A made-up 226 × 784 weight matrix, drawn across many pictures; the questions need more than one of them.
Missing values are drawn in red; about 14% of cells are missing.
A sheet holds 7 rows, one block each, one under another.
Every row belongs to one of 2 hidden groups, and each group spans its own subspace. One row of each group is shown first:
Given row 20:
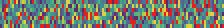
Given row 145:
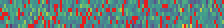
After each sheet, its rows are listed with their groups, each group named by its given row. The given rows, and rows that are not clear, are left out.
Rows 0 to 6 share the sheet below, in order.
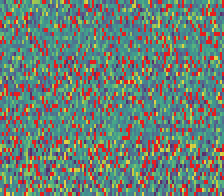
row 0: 145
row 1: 145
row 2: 20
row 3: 145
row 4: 145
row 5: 145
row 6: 145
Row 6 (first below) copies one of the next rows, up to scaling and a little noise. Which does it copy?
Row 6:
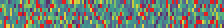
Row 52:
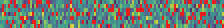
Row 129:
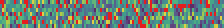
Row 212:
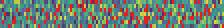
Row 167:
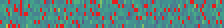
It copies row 167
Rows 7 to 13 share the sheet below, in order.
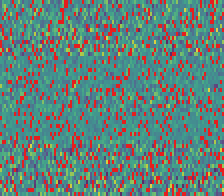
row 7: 20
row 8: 20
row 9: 145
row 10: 20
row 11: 20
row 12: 145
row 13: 20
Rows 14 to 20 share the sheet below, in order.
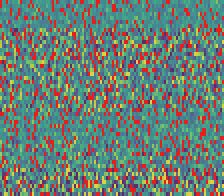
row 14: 20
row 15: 20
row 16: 145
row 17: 20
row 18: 145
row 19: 20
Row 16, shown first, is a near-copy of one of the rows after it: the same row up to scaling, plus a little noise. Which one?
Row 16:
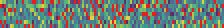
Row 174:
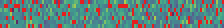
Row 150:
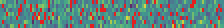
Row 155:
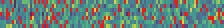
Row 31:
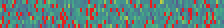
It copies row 150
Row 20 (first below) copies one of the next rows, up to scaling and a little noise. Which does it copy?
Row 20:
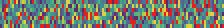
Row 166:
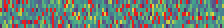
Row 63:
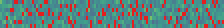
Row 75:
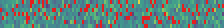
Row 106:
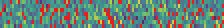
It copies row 106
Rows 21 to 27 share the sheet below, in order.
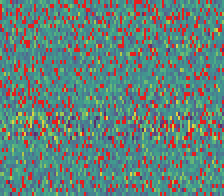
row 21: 20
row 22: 20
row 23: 145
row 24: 20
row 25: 145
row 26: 145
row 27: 145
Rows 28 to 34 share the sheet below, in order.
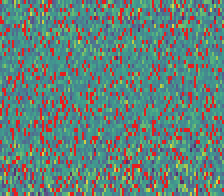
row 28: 145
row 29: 20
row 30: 20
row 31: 145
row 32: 145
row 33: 145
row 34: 145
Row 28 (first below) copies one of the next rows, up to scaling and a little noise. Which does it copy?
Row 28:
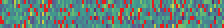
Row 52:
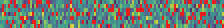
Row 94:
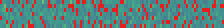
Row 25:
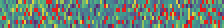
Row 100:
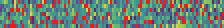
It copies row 100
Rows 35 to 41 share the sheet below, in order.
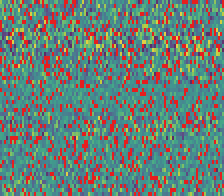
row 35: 145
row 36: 20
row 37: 145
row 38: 20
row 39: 145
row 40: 20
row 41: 20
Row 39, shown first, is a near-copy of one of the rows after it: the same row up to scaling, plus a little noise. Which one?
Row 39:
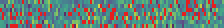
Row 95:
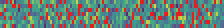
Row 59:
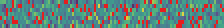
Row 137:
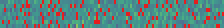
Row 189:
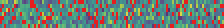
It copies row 137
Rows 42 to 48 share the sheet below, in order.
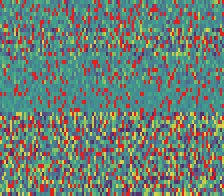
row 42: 20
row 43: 145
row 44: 20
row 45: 20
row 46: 145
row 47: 20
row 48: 145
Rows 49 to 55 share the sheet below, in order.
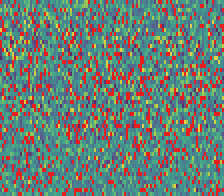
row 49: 145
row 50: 20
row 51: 20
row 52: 145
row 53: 20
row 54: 145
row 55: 20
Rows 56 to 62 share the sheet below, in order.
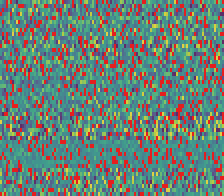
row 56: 145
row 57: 20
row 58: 20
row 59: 145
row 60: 145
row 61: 20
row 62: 20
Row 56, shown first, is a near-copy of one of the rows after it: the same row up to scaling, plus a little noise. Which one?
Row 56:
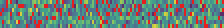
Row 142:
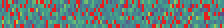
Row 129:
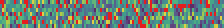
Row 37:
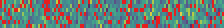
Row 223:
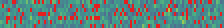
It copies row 142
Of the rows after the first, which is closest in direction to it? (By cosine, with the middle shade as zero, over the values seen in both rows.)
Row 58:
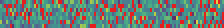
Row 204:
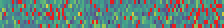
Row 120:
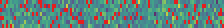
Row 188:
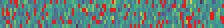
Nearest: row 204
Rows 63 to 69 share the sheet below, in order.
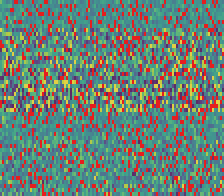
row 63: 20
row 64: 20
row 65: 145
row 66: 145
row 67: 20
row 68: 20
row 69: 145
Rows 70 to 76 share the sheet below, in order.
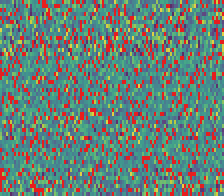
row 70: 145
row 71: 20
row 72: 145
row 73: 20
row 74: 20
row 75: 20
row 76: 145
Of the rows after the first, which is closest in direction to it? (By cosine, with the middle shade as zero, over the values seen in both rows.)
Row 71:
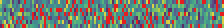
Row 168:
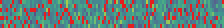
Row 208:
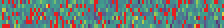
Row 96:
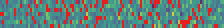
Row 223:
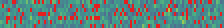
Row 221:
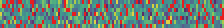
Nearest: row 168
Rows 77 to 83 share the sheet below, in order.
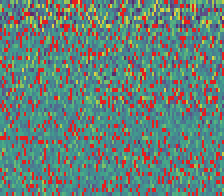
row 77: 145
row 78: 145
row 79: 145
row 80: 20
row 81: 145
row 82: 20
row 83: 145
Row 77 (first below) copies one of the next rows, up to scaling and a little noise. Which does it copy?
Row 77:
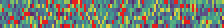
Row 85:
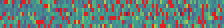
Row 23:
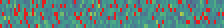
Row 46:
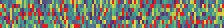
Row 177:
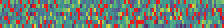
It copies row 177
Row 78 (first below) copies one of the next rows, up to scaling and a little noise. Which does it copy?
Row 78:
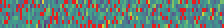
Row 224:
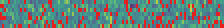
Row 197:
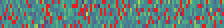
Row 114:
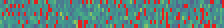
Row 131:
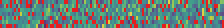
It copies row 131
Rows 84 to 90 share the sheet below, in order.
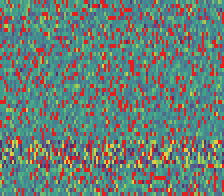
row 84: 145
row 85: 145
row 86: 145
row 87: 145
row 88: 20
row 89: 20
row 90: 20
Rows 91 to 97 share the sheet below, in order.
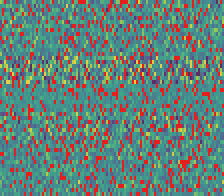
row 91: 20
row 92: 20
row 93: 145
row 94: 145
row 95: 145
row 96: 145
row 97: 20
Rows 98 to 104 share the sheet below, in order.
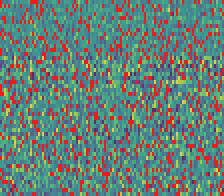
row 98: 145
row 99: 20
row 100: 145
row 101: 145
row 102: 145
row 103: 145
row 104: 20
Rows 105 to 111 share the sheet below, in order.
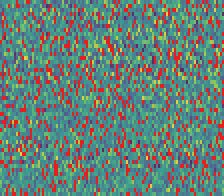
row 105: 20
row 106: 20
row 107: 145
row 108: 20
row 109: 145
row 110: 145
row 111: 20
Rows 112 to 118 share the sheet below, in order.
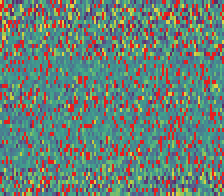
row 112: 20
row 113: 20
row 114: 145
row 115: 20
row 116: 145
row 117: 145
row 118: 145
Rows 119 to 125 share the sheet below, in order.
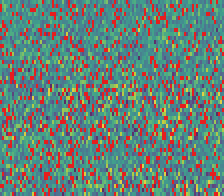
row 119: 20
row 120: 20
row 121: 20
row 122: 145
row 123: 20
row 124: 145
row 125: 20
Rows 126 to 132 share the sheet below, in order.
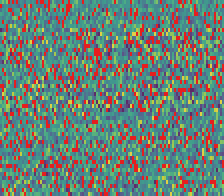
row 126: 145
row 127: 145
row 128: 145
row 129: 145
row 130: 145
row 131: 145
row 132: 20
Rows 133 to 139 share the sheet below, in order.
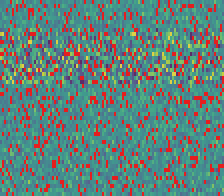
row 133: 20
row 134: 145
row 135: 20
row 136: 145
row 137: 145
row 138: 20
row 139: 20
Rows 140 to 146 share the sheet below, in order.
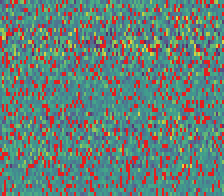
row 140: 20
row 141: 20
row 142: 145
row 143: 20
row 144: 20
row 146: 20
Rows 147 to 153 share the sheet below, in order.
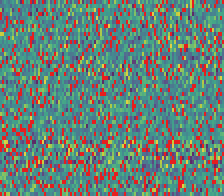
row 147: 145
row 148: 145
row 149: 145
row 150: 145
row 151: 145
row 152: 145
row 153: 145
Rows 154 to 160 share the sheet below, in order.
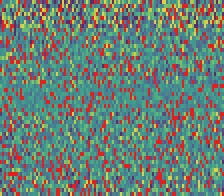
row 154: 20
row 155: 145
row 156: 145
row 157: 20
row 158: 20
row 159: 20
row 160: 20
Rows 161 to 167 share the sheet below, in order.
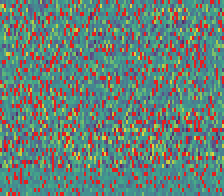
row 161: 145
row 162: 145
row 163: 20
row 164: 145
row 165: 20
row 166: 20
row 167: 145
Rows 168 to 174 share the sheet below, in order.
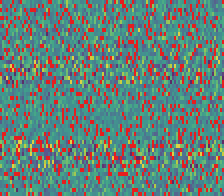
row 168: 20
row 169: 20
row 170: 20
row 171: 145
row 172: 145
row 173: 145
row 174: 145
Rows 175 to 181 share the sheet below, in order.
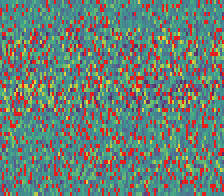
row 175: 20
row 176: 20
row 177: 145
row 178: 145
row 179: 20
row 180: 20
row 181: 145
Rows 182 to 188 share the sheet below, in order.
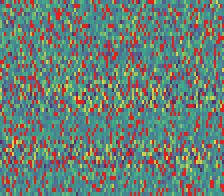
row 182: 20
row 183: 145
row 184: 20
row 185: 20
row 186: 20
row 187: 20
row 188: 145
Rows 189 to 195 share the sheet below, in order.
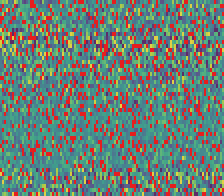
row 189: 145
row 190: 20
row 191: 145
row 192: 20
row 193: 20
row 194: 145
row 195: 145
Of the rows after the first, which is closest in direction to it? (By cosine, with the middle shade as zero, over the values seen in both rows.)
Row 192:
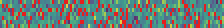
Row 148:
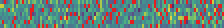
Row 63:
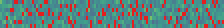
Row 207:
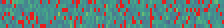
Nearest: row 63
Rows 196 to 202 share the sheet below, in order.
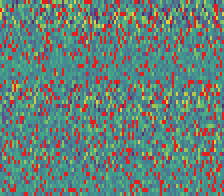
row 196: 20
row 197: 145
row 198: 145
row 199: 20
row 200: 20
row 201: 20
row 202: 20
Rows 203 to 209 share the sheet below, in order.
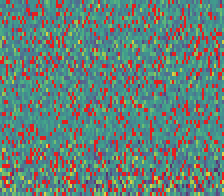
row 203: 145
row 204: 20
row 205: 20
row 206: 20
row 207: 20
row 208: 20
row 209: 20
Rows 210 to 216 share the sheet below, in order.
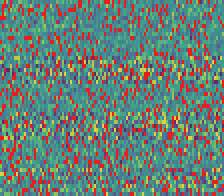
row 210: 145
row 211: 145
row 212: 145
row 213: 145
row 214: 20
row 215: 20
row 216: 145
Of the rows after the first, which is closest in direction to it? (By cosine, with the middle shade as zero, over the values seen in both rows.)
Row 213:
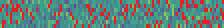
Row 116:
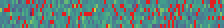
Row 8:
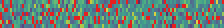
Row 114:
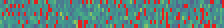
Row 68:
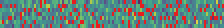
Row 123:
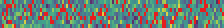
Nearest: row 114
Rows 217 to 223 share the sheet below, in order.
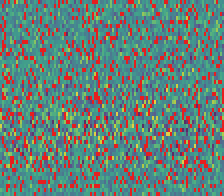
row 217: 20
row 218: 20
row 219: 145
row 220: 20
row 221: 20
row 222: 145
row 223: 145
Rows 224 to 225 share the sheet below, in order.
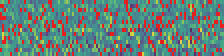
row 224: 145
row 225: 145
